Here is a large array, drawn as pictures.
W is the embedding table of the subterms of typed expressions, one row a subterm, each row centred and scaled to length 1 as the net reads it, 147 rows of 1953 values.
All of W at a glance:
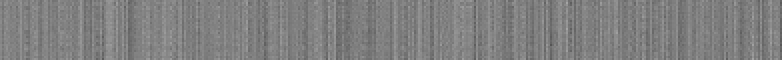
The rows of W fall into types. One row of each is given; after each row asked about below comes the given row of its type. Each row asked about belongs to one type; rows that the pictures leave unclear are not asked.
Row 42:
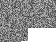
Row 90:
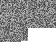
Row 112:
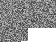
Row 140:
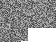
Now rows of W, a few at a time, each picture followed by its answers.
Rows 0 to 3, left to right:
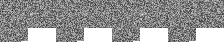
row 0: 42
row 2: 140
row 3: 112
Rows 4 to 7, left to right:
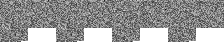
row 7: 140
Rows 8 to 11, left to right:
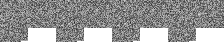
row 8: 90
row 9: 140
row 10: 140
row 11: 42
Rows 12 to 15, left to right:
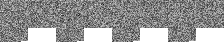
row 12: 112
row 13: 140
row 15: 90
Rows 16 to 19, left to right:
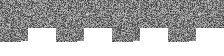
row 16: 140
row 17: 42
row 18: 90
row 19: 42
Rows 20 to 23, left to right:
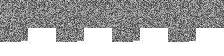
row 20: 90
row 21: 140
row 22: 90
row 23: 42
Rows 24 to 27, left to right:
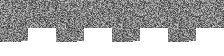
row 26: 140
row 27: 140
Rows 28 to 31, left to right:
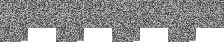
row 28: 90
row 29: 90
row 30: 112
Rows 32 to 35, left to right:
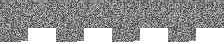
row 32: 140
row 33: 42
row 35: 90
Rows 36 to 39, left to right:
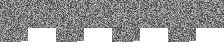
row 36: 140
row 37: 42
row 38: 90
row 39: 112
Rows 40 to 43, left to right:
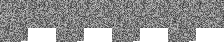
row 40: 90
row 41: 42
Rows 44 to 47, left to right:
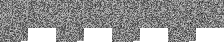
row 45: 90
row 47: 112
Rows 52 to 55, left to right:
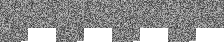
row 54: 140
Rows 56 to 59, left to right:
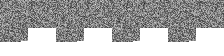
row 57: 42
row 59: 140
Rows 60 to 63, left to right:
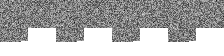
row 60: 140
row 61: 90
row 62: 42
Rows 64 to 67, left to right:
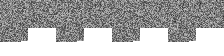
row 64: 112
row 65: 90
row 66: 140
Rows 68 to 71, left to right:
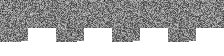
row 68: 42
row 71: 140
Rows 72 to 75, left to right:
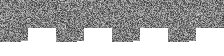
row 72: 90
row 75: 140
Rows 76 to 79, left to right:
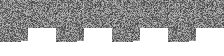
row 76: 140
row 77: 90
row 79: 90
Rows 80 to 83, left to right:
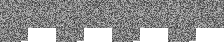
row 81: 90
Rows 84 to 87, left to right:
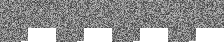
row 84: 140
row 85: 42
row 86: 112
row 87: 90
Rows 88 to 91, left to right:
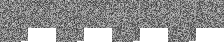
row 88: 140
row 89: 140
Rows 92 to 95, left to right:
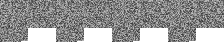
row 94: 112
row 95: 112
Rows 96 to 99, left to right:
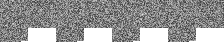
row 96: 140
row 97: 112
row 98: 140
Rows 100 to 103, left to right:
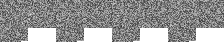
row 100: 140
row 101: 90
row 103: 112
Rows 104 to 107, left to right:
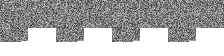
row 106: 90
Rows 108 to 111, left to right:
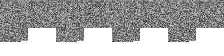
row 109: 90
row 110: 112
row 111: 112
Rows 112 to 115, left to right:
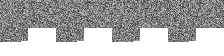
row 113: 140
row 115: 42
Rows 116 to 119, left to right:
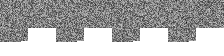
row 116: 42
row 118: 140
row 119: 90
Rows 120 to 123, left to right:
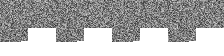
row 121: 140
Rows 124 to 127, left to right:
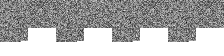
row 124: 90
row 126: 90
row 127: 90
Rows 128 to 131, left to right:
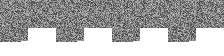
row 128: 112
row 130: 42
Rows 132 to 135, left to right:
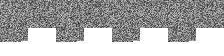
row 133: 90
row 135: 90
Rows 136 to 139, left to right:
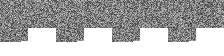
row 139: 90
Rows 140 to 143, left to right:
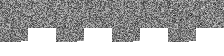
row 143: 140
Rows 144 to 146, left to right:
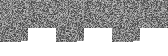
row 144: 112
